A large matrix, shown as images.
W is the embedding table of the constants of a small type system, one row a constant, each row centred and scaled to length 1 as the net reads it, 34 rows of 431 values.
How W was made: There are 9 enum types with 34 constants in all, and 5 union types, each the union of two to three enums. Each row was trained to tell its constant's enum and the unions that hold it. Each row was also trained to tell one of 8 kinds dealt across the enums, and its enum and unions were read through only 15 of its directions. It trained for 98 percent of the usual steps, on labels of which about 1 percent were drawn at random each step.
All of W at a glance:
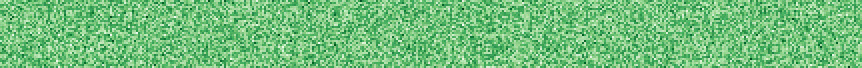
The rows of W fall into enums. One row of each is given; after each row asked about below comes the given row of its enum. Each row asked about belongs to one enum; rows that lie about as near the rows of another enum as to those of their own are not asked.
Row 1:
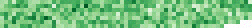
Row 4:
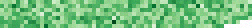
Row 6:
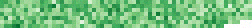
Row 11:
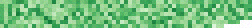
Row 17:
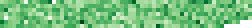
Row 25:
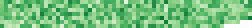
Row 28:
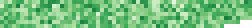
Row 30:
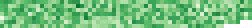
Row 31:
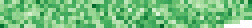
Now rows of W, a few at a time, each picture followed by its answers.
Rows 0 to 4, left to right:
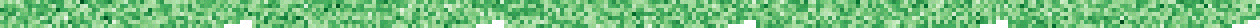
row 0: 28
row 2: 11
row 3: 28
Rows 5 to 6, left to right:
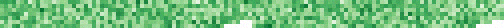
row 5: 25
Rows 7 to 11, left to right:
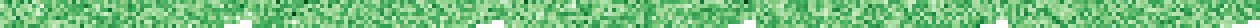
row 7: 6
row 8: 4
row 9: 31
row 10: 28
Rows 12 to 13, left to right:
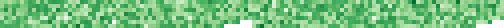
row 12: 28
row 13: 6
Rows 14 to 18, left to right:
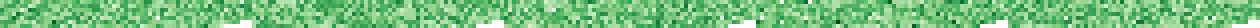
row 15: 6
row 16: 11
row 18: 30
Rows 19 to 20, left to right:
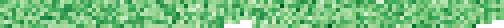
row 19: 6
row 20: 31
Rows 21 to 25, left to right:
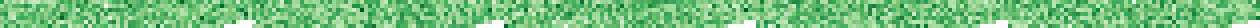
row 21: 1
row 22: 11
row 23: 1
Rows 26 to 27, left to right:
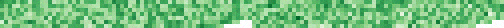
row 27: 1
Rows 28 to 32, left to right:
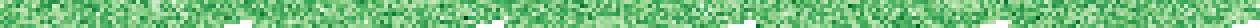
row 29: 25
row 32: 4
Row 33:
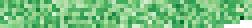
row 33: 11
